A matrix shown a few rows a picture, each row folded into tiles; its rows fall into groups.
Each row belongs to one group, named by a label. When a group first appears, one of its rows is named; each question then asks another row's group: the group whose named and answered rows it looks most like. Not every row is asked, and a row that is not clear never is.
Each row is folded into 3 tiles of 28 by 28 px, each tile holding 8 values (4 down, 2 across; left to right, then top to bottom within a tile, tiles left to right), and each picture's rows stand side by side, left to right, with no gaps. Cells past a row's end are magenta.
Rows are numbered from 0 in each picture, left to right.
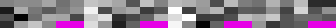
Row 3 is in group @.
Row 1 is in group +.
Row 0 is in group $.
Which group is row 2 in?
+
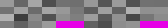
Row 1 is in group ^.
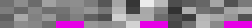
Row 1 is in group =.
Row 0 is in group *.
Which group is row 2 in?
$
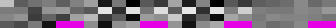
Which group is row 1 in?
^
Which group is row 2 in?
^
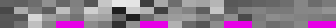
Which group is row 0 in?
$
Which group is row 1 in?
@
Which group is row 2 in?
@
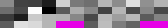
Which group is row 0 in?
=
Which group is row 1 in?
*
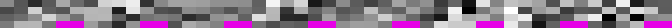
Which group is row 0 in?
=
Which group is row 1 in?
@
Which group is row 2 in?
$
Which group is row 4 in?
=
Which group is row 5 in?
=
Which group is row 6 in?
+
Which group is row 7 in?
^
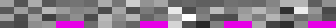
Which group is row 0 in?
^
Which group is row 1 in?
*
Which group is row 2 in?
+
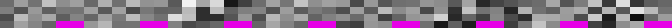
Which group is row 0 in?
*
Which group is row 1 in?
*
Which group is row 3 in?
*
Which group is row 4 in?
^
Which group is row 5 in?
@
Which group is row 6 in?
$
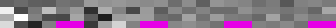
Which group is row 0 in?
+
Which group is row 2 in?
*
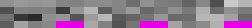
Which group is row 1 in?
+
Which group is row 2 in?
=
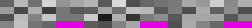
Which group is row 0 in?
*
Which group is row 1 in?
^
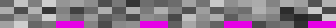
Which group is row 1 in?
^
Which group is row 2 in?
*
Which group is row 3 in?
@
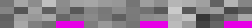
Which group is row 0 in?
*
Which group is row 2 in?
+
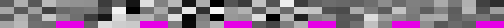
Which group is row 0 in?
*
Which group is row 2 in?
^
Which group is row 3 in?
^
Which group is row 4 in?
$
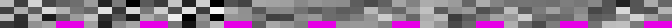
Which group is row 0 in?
^
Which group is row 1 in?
^
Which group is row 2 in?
^
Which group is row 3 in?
$
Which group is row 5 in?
+
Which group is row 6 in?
+
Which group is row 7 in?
=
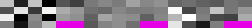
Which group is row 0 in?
^
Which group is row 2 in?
+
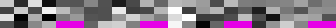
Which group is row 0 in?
^
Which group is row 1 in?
=
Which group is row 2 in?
+
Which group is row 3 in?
$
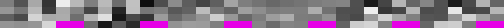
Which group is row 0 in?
=
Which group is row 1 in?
@
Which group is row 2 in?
=
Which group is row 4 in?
=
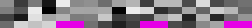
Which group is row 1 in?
@
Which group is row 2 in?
^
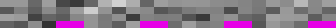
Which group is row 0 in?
@
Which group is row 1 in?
@
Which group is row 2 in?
$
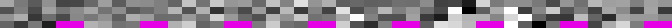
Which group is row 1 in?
*
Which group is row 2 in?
*
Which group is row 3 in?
*
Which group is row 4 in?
+
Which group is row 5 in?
=
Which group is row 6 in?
+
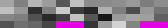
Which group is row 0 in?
@
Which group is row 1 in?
$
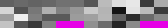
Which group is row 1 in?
@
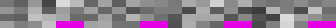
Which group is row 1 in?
*
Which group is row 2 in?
*
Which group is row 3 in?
$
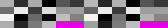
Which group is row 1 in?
^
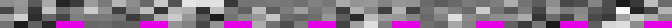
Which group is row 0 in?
@
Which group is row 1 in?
@
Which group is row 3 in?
+
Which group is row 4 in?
$
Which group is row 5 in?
$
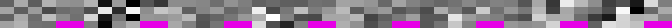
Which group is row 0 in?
*
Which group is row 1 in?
^
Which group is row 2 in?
+
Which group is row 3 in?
+
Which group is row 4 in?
+
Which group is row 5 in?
$
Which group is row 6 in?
=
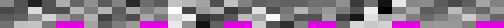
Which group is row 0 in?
=
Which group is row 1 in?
^
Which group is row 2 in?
+
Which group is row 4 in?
=
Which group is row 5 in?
=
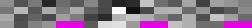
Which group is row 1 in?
=
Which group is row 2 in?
*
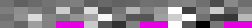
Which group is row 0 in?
$
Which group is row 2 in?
+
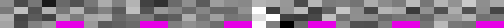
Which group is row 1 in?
@
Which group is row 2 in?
*
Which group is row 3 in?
+
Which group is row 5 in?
*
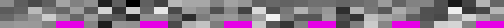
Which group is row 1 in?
^
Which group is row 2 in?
$
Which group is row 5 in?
=
